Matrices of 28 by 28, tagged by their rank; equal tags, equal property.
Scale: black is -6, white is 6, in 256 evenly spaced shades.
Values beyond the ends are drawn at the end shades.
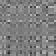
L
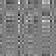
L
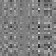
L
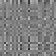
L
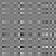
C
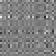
L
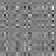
L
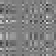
L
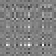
L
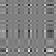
C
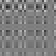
C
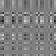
C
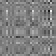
L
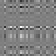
C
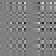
C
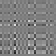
C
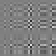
C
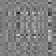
L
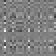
L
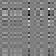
C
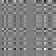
C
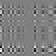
C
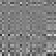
L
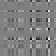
C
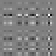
C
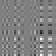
C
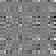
L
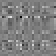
L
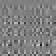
L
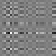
C
